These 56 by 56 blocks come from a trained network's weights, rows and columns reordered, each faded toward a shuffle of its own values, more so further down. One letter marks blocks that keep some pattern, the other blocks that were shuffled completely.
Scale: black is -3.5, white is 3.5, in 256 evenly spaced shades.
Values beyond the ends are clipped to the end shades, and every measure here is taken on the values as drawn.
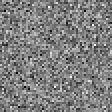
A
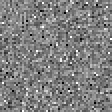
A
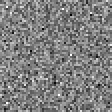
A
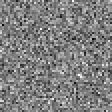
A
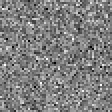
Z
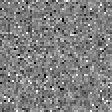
Z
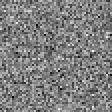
A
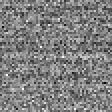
Z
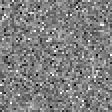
A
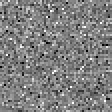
Z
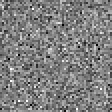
A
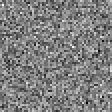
A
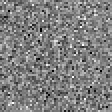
A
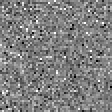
Z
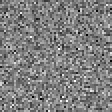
A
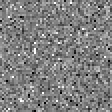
A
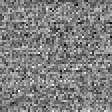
Z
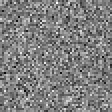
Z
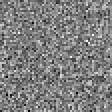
A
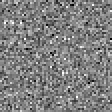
A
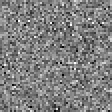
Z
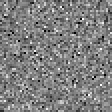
A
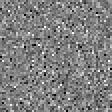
Z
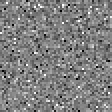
A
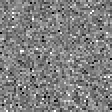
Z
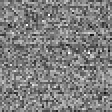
Z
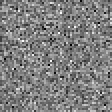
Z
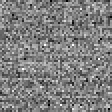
Z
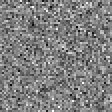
A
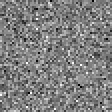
A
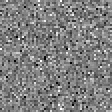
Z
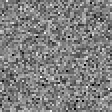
A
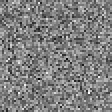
A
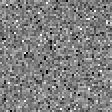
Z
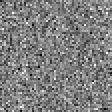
A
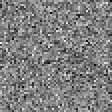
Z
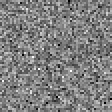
A
